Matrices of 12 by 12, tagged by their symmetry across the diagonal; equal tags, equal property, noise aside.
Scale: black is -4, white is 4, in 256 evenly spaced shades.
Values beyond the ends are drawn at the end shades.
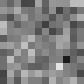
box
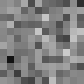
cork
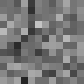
cork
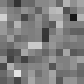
box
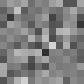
box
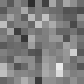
cork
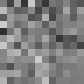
box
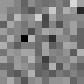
cork
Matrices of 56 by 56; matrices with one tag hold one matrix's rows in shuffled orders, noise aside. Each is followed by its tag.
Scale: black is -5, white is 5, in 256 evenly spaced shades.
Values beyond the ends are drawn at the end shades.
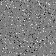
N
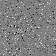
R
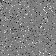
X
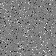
X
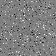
N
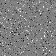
X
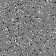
R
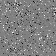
R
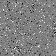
R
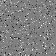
X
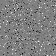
R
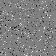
X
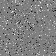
R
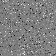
N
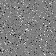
X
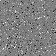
R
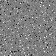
X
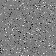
N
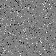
X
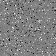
R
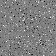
N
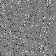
X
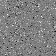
R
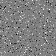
X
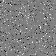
X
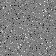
X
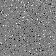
N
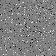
N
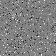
R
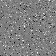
N
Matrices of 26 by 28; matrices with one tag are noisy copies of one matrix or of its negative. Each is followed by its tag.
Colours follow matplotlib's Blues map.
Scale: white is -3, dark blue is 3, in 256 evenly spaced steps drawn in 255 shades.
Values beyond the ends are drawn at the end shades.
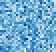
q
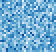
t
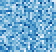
q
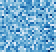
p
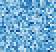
p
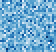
t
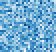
q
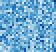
q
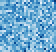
q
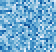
q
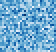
p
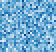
t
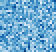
q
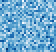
t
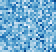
q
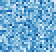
q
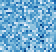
q
